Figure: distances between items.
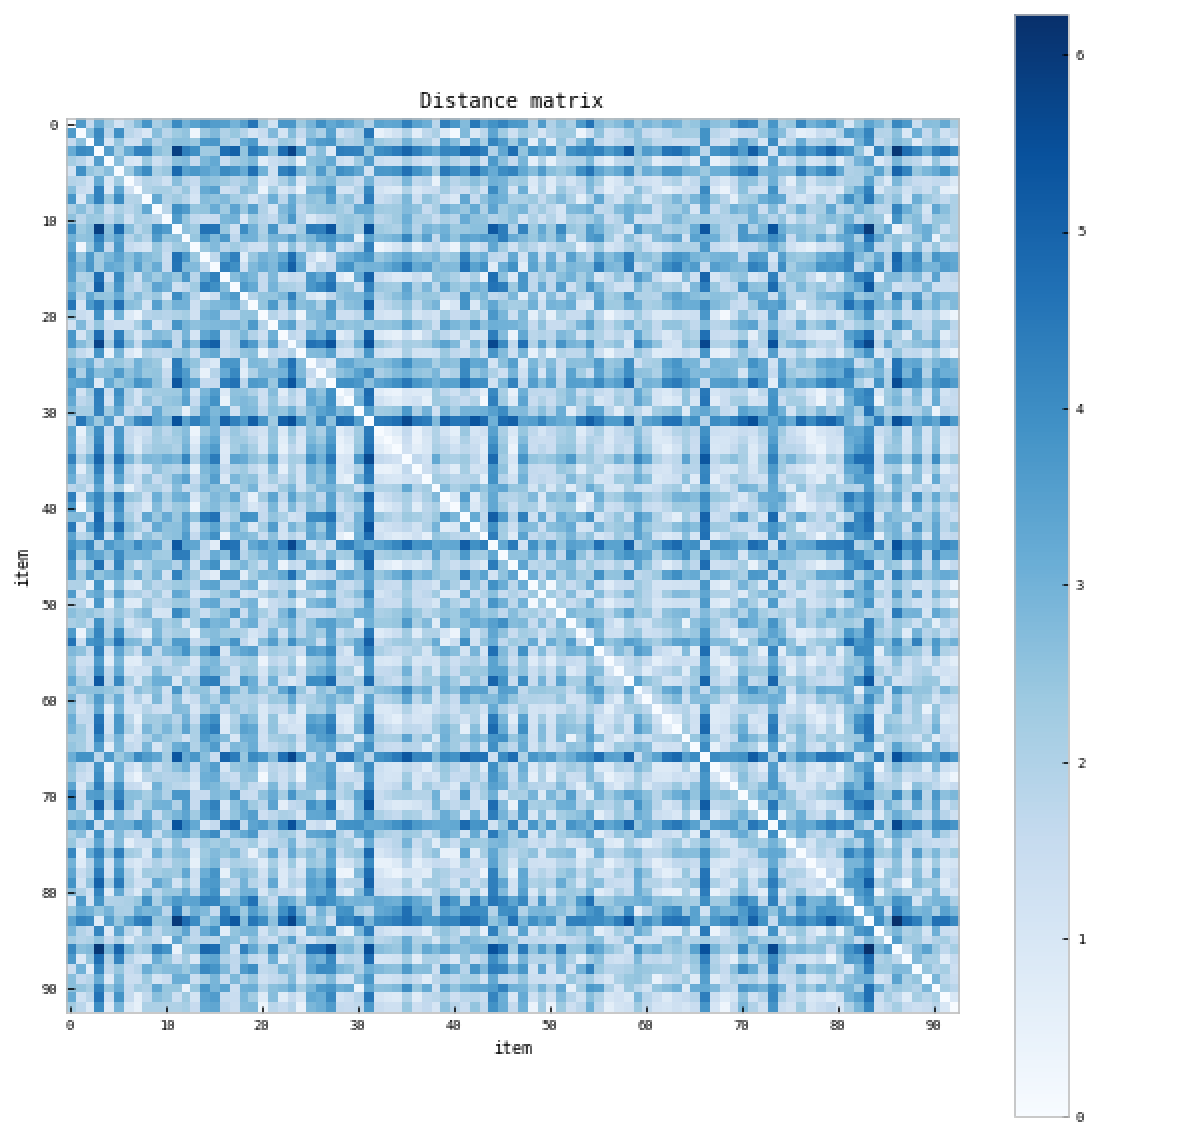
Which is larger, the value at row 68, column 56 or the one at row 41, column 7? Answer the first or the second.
the second
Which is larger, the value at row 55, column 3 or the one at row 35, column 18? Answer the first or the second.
the first
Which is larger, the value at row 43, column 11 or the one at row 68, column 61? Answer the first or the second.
the first
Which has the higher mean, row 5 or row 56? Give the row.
5
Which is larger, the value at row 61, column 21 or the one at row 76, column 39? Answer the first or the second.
the first
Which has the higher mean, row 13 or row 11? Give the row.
11
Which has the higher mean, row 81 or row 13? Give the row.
81
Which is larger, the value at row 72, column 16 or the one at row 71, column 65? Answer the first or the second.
the second
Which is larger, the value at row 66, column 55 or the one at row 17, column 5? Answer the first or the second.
the first
